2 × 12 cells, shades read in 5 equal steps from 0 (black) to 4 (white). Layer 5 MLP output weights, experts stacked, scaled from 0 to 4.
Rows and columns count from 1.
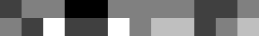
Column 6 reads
2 4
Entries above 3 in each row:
0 2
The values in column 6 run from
2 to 4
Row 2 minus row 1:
1 -1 2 1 1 2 0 1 1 0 1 1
